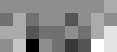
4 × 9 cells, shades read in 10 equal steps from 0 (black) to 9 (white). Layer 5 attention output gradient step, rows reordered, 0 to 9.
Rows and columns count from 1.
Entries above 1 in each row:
9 9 9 8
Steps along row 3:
same down up same up down up up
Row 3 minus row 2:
2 0 -1 -1 -1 2 -1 0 3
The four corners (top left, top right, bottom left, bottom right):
5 6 5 8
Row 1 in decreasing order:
6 5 5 5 5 5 5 5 5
